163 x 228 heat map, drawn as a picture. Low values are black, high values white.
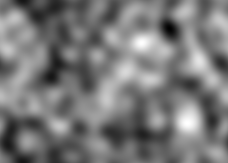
There are no lone odd cells. The halves do not mirror each other. The texture varies smoothly and slowly.
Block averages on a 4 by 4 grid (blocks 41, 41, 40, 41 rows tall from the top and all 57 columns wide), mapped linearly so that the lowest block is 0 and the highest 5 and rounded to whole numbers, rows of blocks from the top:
1 1 3 3 / 2 1 5 3 / 3 3 2 2 / 0 1 0 3
